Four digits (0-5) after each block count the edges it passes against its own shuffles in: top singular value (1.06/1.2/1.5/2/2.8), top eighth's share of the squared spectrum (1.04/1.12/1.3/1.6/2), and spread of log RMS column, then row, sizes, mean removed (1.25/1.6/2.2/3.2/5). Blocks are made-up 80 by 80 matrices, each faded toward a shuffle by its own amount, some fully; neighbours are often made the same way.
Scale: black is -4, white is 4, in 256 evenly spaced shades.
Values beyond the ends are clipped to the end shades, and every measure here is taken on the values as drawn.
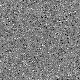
0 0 0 0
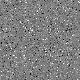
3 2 1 0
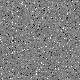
3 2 0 0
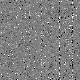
3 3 2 0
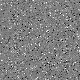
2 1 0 0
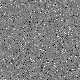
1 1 0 0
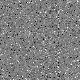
3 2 1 0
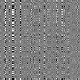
5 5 4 3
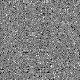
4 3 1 1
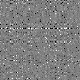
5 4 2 2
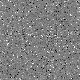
3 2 0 0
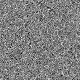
0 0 0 0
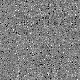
3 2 1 0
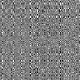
5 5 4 3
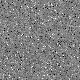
0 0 0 0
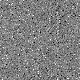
2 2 0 0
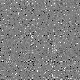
4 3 1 1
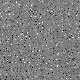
3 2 0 0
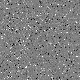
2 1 0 0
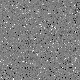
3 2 0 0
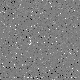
2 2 0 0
